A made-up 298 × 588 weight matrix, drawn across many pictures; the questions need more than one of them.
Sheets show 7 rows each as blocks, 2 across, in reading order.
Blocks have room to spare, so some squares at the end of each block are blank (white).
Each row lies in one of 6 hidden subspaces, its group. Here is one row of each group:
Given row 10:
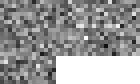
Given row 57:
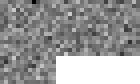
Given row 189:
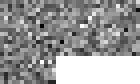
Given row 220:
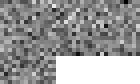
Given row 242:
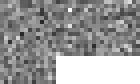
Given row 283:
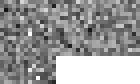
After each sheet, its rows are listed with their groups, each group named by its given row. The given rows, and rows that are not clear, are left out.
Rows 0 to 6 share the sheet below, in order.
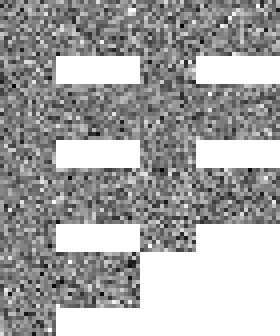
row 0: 242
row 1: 189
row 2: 242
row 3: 242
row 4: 242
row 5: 10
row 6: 242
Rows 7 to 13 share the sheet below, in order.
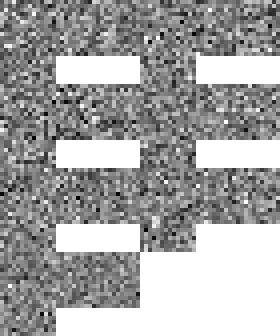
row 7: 189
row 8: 242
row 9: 220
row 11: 220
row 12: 57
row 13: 189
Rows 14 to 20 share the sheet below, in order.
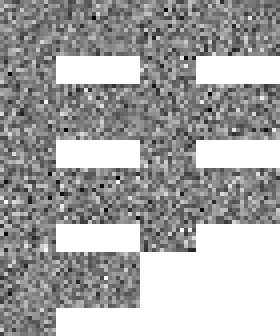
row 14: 10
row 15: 283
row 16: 220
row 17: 242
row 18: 283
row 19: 189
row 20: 220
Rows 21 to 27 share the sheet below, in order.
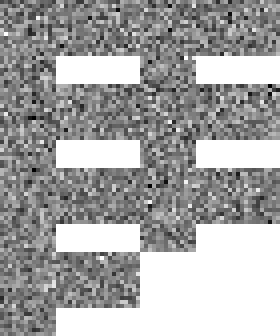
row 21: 283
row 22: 283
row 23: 283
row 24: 10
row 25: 57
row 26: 220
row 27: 283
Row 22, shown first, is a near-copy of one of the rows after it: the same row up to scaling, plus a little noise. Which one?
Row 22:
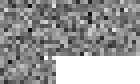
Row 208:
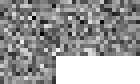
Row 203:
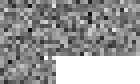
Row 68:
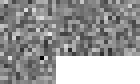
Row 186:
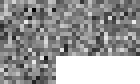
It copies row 203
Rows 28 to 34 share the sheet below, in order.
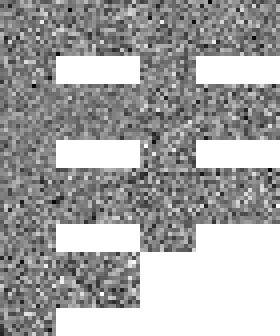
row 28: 242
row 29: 220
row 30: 57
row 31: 57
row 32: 242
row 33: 10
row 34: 242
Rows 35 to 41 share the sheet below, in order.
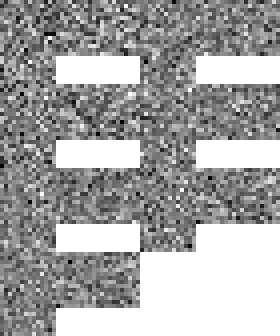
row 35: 283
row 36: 57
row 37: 242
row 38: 283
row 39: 189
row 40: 242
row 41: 242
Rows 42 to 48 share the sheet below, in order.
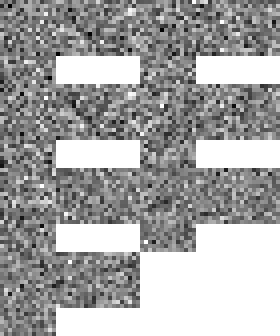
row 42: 242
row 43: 220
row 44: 242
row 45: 220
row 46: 283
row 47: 220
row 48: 242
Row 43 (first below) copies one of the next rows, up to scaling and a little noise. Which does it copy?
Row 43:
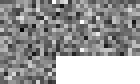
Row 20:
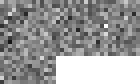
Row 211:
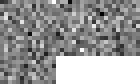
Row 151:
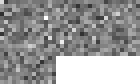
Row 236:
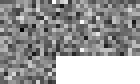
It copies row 236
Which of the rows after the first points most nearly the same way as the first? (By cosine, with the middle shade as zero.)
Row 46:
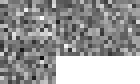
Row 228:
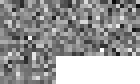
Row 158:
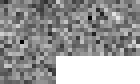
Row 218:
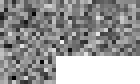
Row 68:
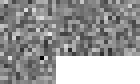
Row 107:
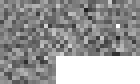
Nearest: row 68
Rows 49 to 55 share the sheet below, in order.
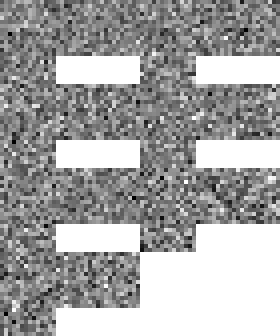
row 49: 189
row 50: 10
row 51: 57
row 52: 242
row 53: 10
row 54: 242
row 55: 57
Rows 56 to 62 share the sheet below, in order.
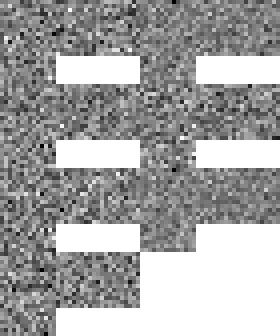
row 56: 242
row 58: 189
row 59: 10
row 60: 189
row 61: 57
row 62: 283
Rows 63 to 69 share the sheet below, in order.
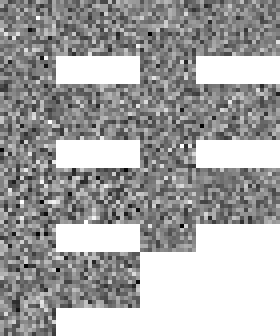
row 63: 283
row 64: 189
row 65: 283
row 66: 189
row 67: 242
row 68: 283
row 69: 57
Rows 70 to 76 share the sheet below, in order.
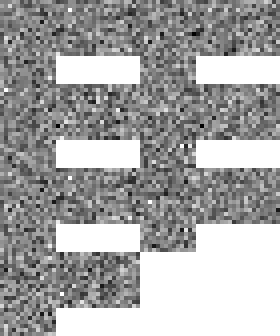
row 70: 242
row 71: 242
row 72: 10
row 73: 189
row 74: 242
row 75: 189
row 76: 189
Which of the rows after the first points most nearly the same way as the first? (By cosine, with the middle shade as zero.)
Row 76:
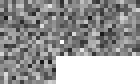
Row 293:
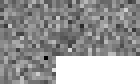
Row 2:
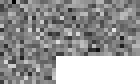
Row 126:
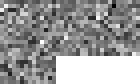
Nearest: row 126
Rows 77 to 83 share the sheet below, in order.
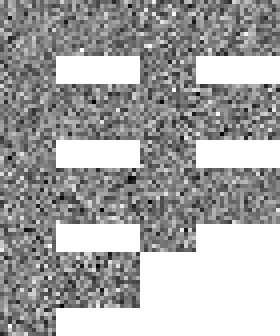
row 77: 220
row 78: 189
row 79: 10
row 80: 220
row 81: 242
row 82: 189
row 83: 10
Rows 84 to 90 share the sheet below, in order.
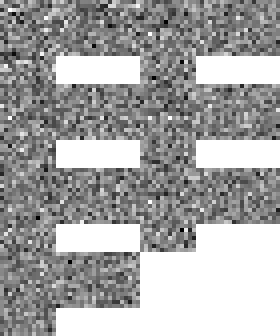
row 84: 10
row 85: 189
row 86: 283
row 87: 189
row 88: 283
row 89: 189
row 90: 242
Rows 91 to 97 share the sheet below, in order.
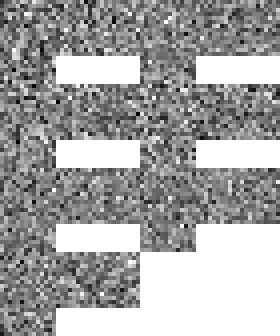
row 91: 57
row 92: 189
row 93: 57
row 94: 10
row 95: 189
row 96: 283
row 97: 242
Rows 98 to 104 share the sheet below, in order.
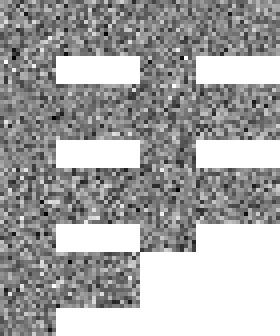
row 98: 57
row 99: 283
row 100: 242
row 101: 57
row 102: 242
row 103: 57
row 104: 242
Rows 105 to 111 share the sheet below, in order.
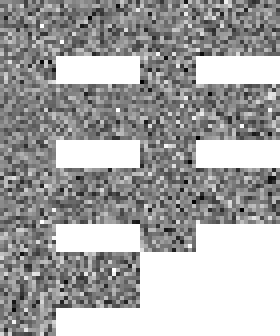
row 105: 189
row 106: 10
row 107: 10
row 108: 242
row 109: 10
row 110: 242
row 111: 57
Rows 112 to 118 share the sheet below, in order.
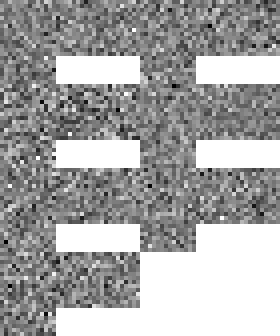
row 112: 10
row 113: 242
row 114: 10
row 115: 57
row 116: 220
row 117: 220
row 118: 189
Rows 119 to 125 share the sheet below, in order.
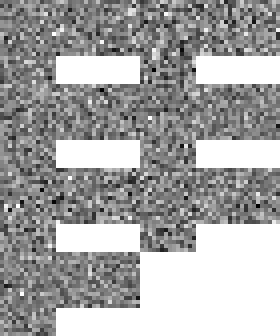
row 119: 242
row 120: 57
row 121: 283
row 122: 189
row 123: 242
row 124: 10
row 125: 283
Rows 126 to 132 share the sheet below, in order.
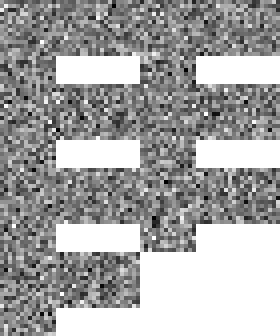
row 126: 10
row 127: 10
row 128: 220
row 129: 220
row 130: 57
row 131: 57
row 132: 189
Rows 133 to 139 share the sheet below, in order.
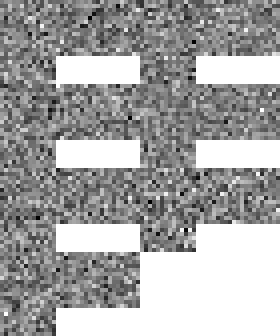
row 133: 189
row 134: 10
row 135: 283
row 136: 10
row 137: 283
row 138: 189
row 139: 57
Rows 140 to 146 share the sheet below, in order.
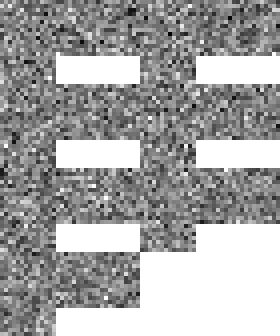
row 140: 242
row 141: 189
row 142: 57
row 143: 189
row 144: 10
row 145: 10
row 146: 57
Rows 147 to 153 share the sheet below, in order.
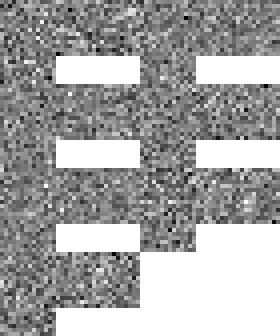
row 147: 242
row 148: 220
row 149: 242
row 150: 220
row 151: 220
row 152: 189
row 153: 220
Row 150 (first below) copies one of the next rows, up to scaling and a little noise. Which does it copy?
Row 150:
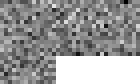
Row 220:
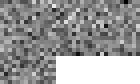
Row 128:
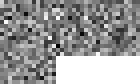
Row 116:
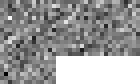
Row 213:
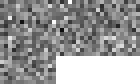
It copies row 220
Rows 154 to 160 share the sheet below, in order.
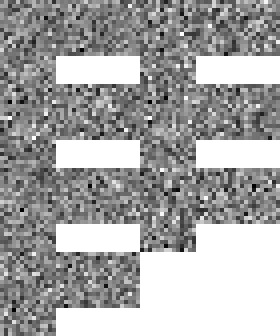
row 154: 220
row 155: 242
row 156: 220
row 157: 220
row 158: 283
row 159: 57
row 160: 57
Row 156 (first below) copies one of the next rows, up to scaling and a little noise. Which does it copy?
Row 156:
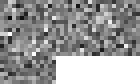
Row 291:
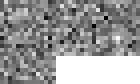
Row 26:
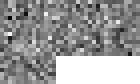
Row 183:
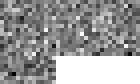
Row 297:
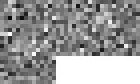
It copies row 297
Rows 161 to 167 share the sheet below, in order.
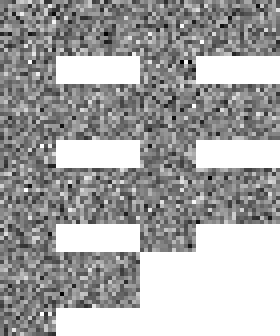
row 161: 189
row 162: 189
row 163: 189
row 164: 189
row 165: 283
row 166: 242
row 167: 189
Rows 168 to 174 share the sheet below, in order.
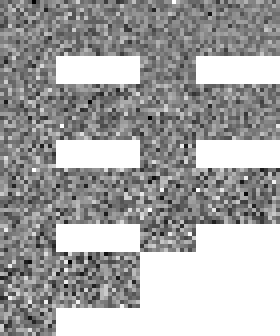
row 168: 57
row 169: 57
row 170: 189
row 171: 189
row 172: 57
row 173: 220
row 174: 220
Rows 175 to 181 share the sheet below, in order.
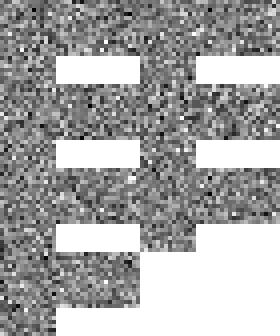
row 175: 283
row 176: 242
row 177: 283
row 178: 242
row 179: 242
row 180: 242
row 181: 10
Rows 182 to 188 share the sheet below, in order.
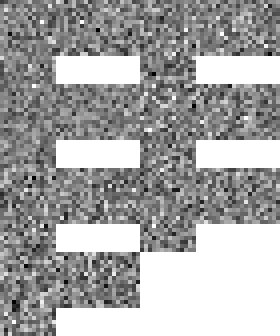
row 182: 283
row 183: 220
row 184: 57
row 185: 189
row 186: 283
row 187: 57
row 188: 57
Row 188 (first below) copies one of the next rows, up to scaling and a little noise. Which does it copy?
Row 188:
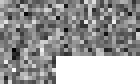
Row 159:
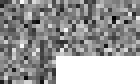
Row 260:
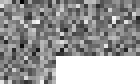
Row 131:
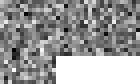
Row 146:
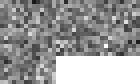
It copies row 131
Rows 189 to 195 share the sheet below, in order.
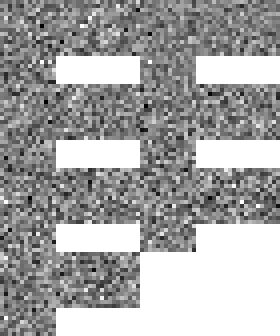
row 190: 283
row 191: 220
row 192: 220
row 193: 283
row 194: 10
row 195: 10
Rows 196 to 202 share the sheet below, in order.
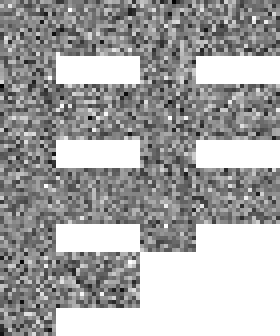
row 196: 242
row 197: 57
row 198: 10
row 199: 189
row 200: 220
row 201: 10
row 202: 242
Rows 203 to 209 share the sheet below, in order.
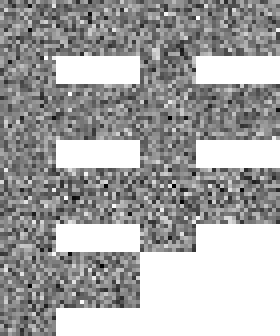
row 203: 283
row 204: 57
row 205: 242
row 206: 189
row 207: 220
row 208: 283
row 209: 220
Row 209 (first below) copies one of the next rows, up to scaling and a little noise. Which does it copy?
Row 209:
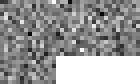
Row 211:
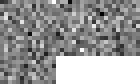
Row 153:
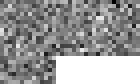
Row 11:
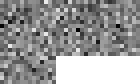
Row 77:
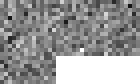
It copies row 211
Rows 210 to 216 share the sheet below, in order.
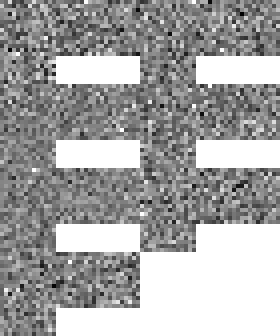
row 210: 10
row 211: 220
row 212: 220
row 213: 220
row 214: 57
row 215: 220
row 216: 242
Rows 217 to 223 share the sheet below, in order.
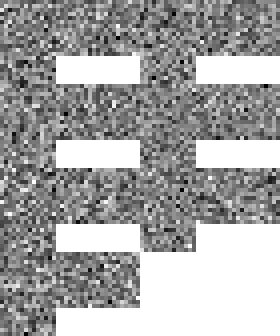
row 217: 10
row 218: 189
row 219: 57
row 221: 189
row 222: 242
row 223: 283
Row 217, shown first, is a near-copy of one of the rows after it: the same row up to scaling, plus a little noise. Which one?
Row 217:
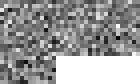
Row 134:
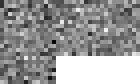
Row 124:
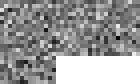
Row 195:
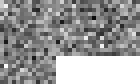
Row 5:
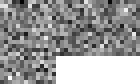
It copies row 124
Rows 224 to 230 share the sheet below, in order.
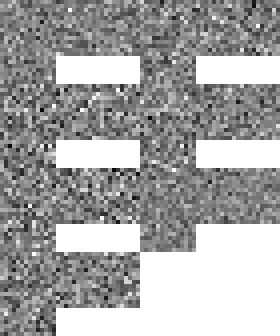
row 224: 242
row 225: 10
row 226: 189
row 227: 189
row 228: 10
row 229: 57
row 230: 57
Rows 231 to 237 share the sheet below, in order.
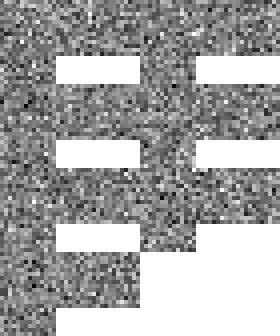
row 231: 283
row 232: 242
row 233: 189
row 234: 57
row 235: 283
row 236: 220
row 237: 283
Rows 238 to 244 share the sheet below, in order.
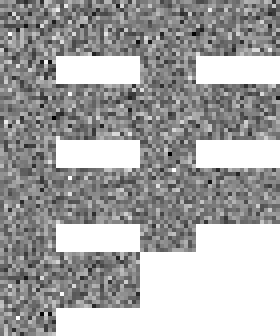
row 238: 189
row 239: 242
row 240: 242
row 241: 283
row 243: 57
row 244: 189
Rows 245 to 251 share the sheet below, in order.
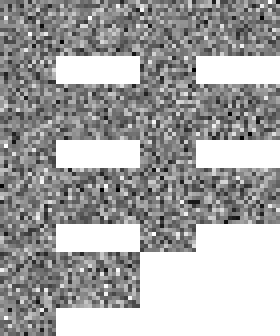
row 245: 189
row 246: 10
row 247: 57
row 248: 283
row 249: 283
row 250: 242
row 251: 283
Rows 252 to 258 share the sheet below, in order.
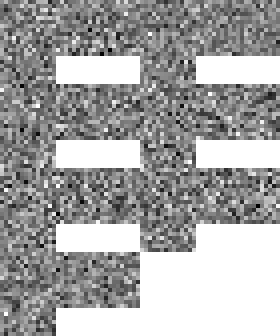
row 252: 283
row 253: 189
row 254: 57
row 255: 242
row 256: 220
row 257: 10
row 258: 57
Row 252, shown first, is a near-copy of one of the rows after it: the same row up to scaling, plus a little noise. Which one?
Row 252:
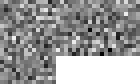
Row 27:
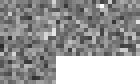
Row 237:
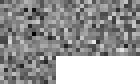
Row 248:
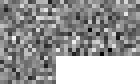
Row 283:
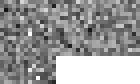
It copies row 248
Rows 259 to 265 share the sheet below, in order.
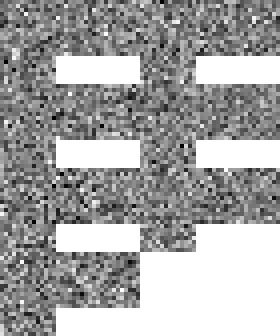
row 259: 57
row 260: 57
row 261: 242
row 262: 189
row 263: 220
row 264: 10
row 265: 242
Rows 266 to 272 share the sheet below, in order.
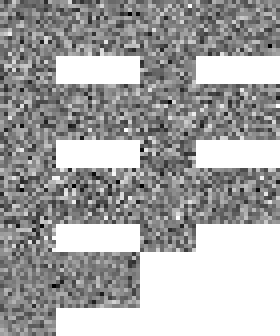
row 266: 283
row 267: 283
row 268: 283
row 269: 283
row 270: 10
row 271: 283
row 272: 242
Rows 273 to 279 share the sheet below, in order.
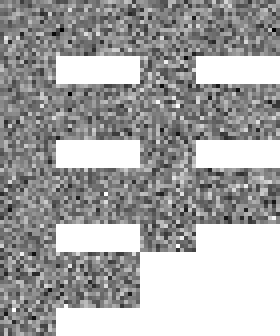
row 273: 242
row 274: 10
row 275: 242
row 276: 57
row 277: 220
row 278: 283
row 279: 57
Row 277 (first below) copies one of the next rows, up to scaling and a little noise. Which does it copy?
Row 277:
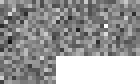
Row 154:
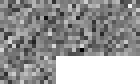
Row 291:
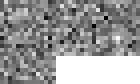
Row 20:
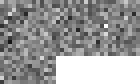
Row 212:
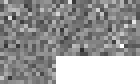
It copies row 20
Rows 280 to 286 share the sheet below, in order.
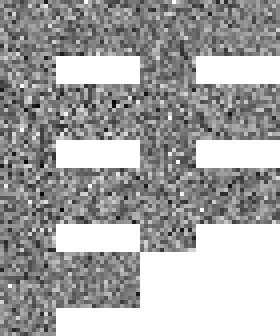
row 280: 10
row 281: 57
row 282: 57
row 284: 189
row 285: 189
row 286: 189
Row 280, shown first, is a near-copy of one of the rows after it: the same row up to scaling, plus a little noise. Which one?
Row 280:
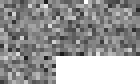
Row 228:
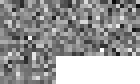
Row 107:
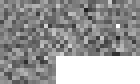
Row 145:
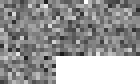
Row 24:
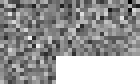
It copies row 145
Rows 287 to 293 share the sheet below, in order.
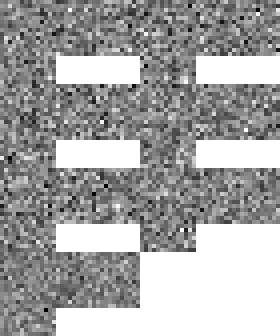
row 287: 242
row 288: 283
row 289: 10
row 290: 57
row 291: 220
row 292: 189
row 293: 10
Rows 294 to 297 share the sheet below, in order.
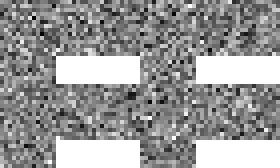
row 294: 283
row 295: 189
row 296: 242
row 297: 220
